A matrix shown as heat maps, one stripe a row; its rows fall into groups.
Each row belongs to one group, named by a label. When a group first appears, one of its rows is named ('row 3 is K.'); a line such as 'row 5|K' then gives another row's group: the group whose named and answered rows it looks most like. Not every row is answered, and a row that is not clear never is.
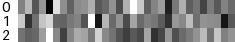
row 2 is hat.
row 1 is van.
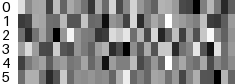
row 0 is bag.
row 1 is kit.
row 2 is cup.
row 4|kit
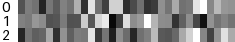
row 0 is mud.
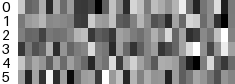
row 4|bag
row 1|van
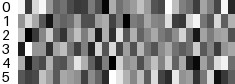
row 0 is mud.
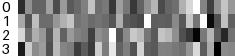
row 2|bag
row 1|mud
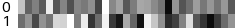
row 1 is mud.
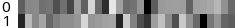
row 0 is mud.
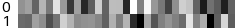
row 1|mud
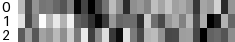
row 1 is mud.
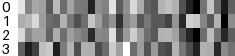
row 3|cup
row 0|bag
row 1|van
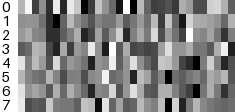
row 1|cup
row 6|bag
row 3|mud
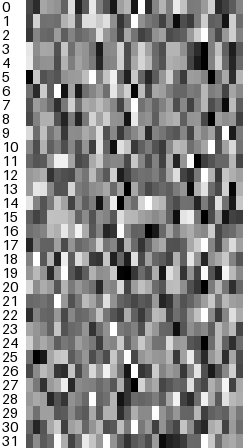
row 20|bag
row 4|bag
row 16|mud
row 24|bag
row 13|van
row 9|van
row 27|hat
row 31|hat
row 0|kit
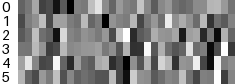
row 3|mud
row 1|kit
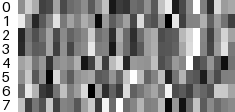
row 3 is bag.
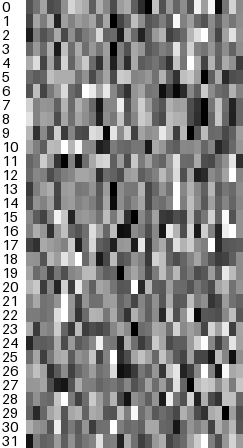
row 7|bag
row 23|hat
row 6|hat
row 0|mud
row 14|kit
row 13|kit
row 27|cup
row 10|mud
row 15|hat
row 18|mud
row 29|cup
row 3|kit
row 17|kit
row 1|kit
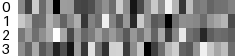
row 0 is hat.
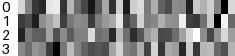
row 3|cup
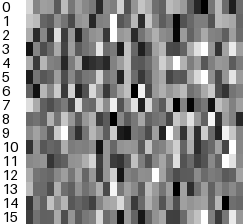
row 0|bag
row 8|kit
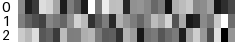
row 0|van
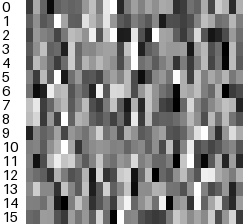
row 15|mud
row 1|hat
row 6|van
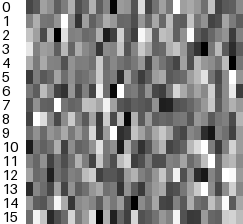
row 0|kit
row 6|mud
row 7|hat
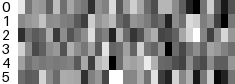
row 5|cup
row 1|van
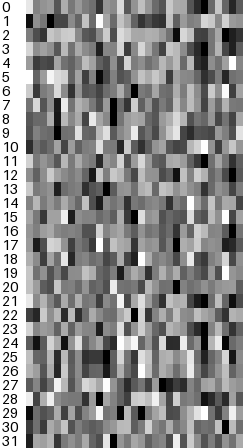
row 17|van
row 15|hat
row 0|bag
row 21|bag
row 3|bag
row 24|cup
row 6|hat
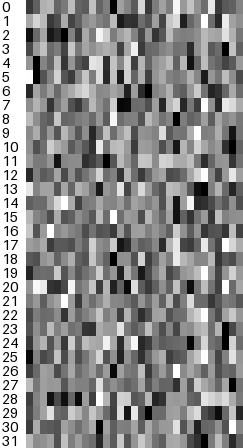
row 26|kit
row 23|van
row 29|mud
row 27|van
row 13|bag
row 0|kit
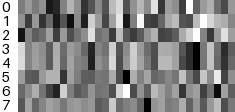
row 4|bag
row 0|cup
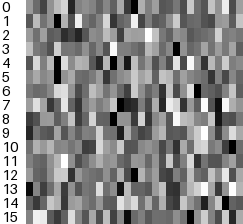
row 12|hat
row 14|cup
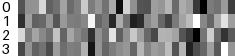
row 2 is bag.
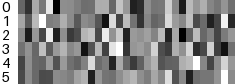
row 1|mud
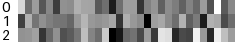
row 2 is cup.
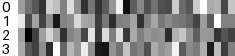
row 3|kit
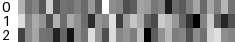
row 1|bag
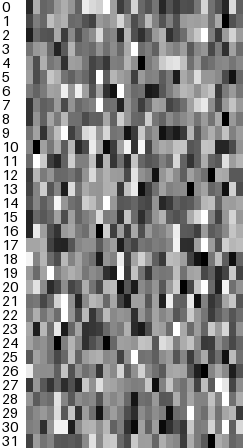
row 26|bag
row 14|hat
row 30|hat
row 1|van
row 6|mud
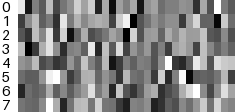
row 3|van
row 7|hat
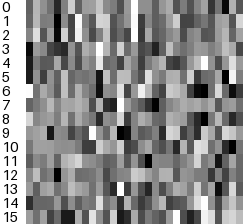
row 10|van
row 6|bag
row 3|mud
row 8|bag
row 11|mud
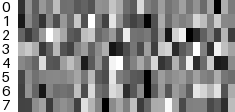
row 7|kit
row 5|mud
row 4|cup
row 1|mud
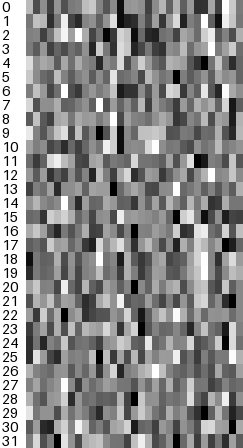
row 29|bag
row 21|van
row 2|mud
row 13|kit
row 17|van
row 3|mud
